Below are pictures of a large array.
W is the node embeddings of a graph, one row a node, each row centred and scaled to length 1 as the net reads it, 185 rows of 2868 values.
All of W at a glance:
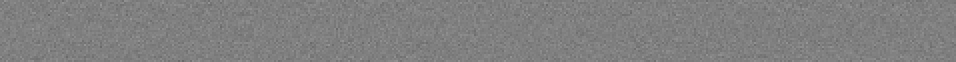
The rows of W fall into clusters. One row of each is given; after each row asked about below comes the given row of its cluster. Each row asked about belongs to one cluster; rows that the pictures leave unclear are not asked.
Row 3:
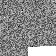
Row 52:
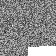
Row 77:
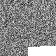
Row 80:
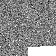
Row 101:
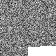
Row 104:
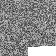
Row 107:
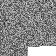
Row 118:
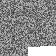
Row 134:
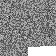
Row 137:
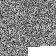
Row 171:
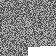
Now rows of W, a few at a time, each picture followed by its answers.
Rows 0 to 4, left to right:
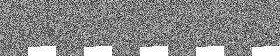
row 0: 134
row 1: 3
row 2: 104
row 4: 104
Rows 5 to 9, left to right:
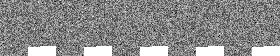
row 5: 118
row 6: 80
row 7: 107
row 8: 137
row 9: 107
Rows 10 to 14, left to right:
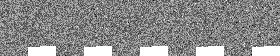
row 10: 137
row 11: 101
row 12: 52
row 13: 118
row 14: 3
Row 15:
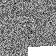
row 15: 118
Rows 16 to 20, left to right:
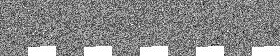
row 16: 137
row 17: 3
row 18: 52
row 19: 3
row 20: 134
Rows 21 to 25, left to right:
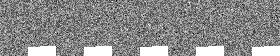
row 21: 118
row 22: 52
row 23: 137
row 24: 118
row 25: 134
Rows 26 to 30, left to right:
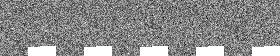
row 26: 104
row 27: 171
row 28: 171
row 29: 171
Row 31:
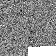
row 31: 118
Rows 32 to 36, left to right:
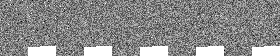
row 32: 80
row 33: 171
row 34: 80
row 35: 52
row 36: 101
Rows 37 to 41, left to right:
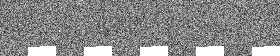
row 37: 52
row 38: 134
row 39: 52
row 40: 107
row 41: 101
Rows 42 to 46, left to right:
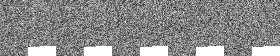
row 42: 77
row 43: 77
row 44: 77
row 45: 52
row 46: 107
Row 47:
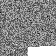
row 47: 107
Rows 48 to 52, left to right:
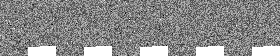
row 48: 104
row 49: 171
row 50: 80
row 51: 101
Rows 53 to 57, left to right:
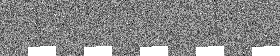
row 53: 118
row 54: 52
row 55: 171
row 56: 134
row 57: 104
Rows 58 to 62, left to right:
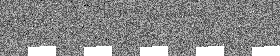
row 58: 52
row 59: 80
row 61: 118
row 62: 80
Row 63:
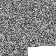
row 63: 104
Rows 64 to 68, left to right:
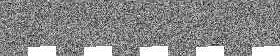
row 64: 137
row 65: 171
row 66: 104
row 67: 3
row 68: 171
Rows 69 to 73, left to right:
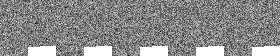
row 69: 118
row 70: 101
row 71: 80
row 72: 171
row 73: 80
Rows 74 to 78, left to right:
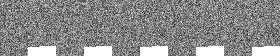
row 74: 107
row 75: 118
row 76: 134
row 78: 134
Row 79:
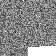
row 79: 107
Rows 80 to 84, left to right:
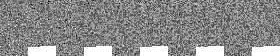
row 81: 137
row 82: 118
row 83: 118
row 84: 107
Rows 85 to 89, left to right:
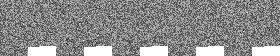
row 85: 107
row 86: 104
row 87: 104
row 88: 101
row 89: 134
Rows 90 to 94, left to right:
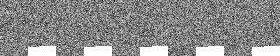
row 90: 52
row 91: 107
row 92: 137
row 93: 101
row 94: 134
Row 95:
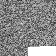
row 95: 77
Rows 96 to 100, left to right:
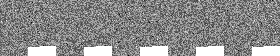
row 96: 107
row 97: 104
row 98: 80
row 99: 118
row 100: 107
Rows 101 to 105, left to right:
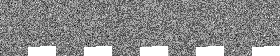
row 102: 101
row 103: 77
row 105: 101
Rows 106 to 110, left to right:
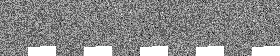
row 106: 137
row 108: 134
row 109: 52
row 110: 107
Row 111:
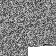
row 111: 3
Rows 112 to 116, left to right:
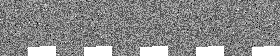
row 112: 107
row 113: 137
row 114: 80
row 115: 134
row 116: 77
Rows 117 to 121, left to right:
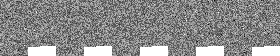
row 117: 104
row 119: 52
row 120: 134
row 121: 137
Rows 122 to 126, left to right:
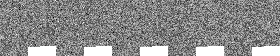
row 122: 134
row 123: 52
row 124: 134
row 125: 77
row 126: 104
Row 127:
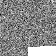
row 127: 3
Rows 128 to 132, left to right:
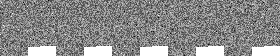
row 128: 171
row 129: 171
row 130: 171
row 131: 80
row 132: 118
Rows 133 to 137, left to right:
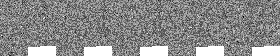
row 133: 101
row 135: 134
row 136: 137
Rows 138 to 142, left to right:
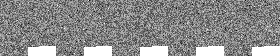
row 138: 104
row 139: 101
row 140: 137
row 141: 171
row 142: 104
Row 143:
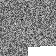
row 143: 171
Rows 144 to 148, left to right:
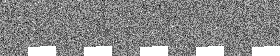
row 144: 118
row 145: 134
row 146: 80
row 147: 171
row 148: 134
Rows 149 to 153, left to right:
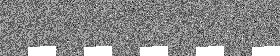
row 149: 3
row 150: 3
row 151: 104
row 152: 118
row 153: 134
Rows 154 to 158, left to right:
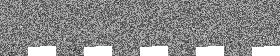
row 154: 101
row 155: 104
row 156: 3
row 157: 104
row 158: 80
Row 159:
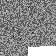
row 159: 52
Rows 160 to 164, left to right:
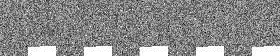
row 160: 134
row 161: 101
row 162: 107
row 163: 171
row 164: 101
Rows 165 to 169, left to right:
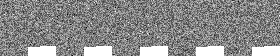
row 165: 137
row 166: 118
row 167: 52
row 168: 107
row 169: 118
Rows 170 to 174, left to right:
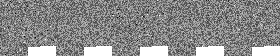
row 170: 171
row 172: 52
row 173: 171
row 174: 137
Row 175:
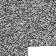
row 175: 77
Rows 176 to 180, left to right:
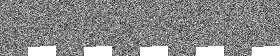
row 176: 80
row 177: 3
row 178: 3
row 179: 52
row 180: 107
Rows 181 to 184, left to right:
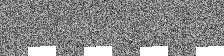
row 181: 80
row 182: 171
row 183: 104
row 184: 80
